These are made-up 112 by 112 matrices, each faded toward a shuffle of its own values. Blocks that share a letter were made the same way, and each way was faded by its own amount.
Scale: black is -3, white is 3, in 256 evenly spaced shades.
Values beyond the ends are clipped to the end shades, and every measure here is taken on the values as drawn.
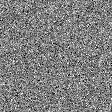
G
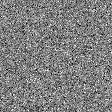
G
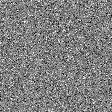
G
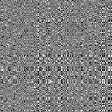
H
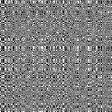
H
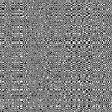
H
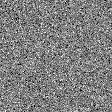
G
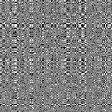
H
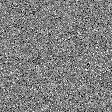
G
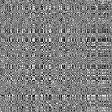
H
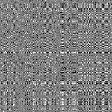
H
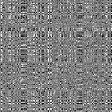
H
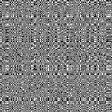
H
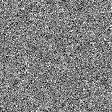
G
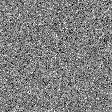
G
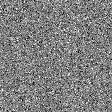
G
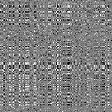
H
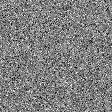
G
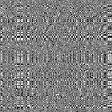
H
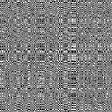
H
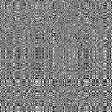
H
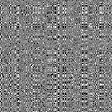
H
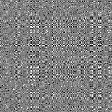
H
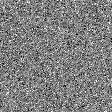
G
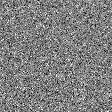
G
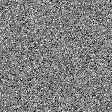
G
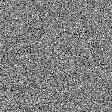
G
